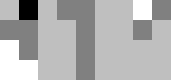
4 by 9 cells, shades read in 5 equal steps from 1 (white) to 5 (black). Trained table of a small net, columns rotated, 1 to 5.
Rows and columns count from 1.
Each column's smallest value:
1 1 2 2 3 2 2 1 2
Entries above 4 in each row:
1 0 0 0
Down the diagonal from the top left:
2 3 2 2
